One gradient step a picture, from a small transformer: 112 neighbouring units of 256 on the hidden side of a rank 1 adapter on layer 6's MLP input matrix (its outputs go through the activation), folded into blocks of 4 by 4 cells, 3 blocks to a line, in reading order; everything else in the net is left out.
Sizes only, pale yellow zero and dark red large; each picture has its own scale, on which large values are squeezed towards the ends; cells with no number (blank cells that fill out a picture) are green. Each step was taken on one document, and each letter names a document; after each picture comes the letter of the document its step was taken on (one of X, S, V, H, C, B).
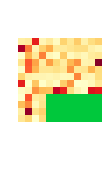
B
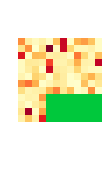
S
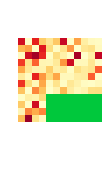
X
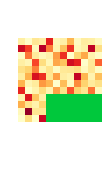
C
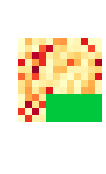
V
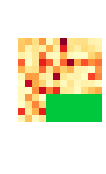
V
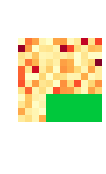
C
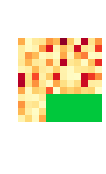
S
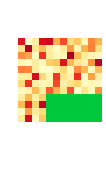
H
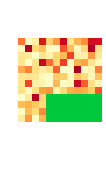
H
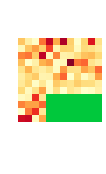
H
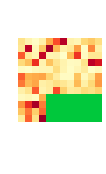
S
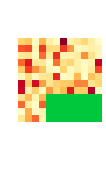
C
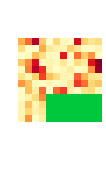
B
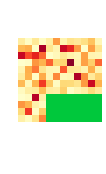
C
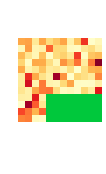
V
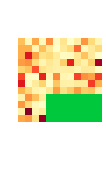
C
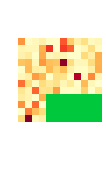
X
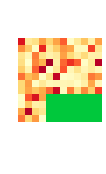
V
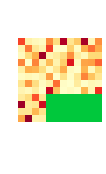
H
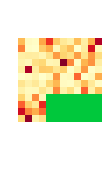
H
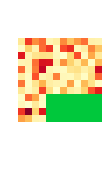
V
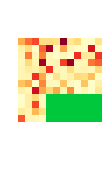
X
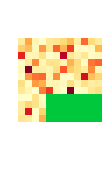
B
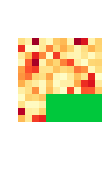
C
